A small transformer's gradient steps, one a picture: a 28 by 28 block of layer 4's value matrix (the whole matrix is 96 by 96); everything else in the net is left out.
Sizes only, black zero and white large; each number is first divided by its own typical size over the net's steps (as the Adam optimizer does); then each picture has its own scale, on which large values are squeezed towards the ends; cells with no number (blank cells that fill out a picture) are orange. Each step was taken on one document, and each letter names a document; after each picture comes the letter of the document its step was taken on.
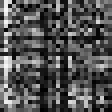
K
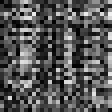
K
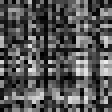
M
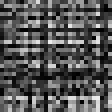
K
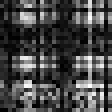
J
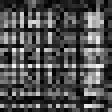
K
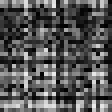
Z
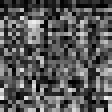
M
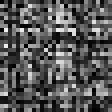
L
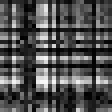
Z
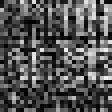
M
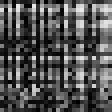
M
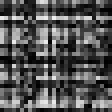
Z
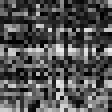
L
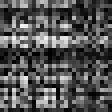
Z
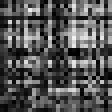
K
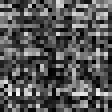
L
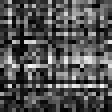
K
